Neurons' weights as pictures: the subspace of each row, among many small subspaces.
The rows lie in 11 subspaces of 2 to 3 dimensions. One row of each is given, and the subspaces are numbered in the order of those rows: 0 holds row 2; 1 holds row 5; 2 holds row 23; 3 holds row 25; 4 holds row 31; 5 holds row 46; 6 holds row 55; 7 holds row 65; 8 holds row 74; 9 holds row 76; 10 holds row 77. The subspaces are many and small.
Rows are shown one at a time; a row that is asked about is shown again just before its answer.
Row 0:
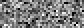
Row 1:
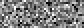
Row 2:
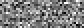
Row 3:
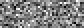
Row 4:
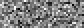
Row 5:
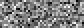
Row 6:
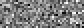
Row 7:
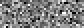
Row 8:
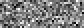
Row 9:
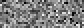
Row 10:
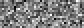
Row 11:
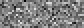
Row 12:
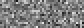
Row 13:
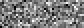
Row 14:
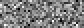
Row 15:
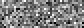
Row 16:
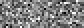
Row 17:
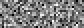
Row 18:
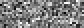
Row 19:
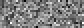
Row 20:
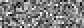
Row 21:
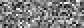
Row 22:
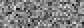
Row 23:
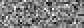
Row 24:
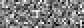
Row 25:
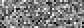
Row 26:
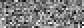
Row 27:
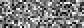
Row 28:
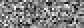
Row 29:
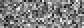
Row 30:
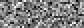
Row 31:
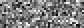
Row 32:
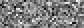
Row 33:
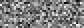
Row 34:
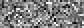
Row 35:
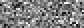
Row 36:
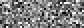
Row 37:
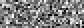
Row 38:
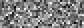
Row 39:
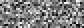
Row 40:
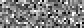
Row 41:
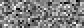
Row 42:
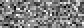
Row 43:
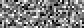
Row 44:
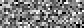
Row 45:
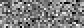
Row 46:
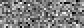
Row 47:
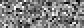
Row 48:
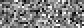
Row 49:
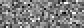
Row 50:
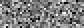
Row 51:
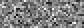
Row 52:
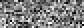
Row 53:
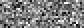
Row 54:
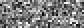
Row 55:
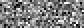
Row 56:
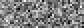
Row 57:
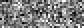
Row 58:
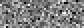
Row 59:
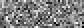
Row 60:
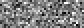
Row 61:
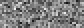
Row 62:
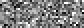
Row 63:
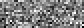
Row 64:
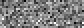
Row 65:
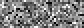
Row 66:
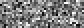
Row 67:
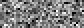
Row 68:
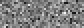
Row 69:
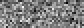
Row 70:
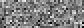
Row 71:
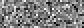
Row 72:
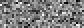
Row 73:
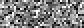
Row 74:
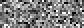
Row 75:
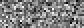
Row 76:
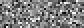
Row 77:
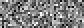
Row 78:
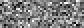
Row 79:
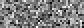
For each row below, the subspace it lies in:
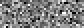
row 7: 9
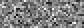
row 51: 7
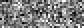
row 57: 10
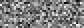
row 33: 0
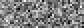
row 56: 10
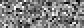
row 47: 7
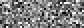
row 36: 5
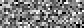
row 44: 0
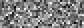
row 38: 1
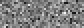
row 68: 9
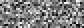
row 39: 0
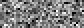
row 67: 8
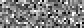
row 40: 8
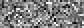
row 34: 7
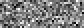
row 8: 10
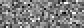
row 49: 9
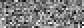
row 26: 3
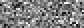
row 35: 6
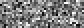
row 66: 4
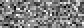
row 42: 0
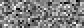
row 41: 1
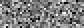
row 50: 9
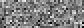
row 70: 3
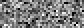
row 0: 8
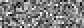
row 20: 10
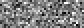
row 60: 6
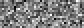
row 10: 8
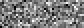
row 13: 2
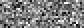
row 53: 6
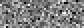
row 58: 9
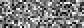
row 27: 5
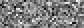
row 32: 7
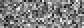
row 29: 10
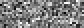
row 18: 4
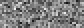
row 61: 4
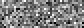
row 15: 3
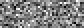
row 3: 0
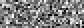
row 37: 5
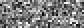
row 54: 4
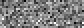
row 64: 3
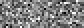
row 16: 9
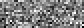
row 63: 3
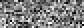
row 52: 3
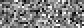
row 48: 10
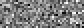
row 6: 5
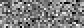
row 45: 5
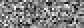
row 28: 2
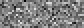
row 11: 7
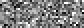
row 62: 8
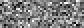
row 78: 1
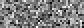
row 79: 5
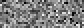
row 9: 8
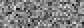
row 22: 1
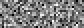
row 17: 10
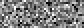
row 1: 2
